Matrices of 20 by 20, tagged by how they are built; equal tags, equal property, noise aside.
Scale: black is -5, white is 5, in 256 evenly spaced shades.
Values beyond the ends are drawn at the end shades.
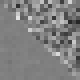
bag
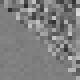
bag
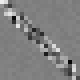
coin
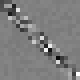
coin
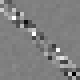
coin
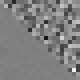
bag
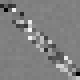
coin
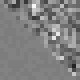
bag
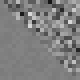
bag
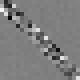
coin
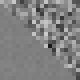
bag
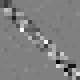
coin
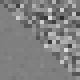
bag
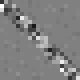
coin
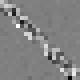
coin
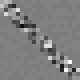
coin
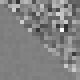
bag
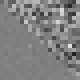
bag
